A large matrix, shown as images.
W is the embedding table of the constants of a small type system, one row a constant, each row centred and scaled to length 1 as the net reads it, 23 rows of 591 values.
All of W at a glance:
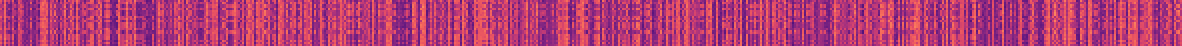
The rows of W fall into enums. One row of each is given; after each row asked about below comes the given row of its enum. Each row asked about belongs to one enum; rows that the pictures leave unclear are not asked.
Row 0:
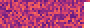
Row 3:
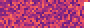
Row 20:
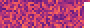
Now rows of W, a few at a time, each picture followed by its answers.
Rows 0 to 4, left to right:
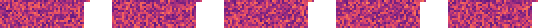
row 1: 20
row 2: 3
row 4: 20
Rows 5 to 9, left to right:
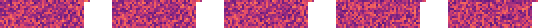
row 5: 3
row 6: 3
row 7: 3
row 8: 0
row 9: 20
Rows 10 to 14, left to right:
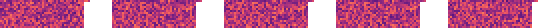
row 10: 3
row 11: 20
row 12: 20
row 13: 20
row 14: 0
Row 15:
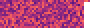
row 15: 3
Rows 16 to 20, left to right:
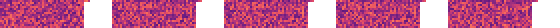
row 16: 3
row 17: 0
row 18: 0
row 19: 0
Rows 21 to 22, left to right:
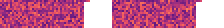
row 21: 0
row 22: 20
